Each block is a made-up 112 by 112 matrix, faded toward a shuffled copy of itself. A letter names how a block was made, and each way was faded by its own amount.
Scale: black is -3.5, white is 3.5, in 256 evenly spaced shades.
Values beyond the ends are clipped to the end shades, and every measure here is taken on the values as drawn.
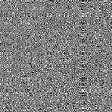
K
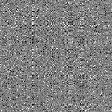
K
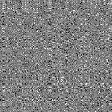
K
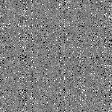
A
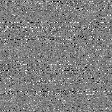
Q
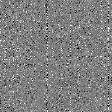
A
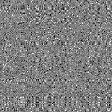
K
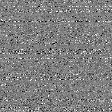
Q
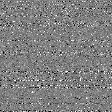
Q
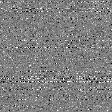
Q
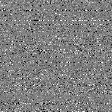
Q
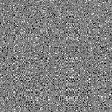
K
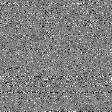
Q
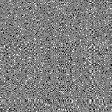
K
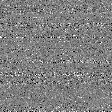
Q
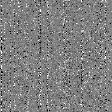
A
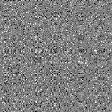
K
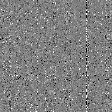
A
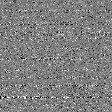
Q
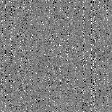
A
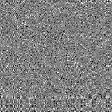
K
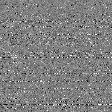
Q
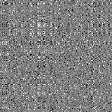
K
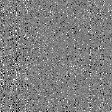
A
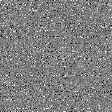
Q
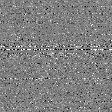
Q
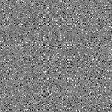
K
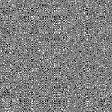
K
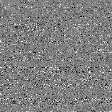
Q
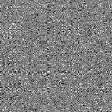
K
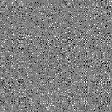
K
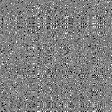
K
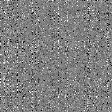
A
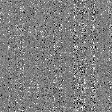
A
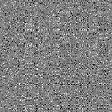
K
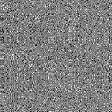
K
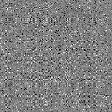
K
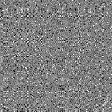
K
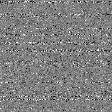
Q
